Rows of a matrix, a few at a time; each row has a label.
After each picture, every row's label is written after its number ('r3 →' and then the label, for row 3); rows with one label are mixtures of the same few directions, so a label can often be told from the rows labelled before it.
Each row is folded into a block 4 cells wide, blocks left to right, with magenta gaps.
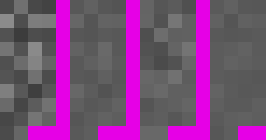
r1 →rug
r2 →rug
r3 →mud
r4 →rug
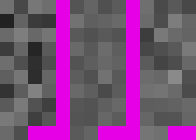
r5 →rug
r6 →rug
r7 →mud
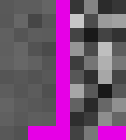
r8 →mud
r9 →rug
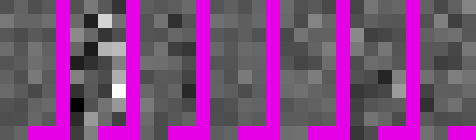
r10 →rug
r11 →mud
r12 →mud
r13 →rug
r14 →mud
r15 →mud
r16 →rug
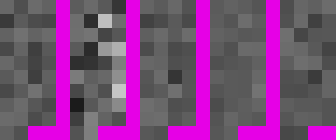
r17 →rug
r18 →mud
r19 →rug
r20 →mud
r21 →mud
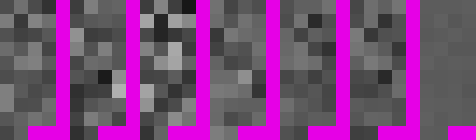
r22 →rug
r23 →mud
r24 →rug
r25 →mud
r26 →mud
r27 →mud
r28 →mud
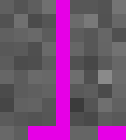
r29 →rug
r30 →rug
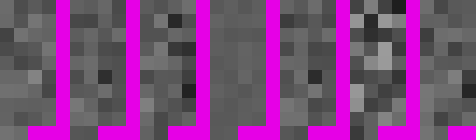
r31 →mud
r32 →rug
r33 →mud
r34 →rug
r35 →rug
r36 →rug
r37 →mud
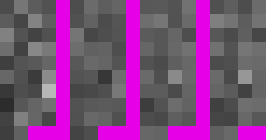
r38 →mud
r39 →mud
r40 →rug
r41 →rug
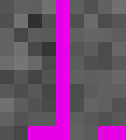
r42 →mud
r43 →rug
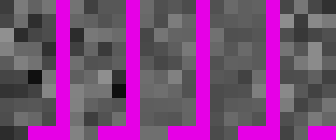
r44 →mud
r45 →mud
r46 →mud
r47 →mud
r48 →rug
